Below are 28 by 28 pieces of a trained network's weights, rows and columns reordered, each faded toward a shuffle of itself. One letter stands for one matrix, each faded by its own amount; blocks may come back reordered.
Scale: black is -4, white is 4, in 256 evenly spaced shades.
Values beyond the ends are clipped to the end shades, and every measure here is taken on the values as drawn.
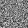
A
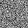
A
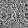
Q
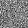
A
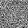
Q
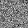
A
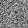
A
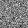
A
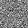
Q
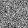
A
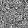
Q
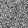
Q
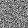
A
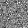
Q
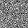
Q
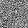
Q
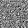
A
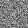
A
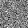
A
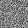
Q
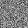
Q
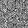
A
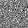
A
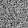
A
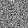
Q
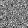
Q
